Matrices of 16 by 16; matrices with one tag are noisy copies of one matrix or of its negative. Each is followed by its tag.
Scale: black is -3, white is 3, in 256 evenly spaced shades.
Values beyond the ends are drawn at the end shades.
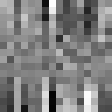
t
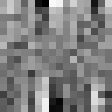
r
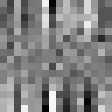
t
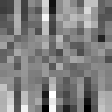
t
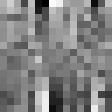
r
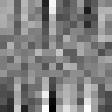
t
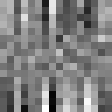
t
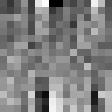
r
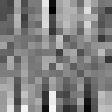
t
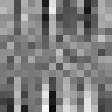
t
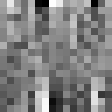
r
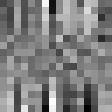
t
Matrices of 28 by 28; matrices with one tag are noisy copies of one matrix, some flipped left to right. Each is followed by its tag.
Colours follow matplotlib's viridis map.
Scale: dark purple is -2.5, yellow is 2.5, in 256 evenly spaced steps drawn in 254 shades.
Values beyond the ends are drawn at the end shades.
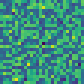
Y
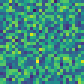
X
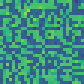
Y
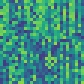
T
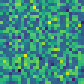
X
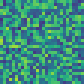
Y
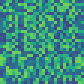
X
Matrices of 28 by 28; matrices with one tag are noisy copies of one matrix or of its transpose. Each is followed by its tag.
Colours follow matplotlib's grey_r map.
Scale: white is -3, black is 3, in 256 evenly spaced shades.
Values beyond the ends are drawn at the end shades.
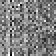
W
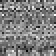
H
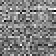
W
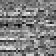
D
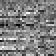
D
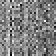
W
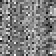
H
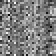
H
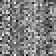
H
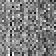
W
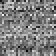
H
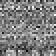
H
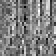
D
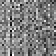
W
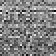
W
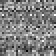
H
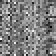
H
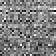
W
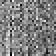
W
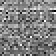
W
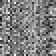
H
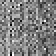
W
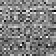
W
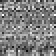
H
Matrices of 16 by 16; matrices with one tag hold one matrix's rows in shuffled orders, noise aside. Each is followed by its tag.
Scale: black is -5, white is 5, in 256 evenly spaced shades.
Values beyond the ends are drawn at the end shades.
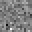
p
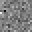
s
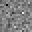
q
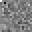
s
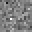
p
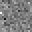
s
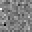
s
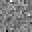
p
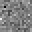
s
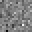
q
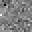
s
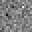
q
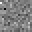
s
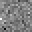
s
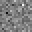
q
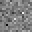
q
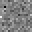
s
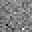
q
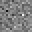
q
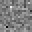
p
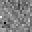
s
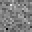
p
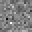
p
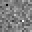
q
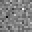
q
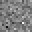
q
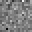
q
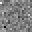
s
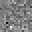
p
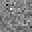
p
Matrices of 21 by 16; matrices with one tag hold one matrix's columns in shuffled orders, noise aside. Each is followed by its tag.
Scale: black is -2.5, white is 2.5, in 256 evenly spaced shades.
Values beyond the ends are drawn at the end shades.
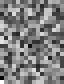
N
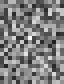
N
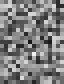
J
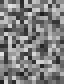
J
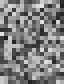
J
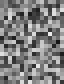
N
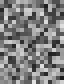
N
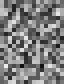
N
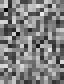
J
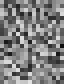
N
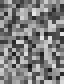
N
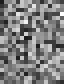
J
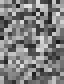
J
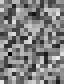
N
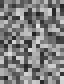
N
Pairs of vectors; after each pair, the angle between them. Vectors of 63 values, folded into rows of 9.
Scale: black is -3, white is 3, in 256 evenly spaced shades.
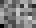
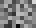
partly aligned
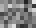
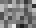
nearly parallel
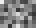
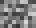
nearly opposite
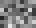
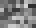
partly aligned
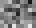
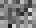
partly aligned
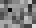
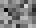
orthogonal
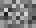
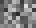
partly opposed
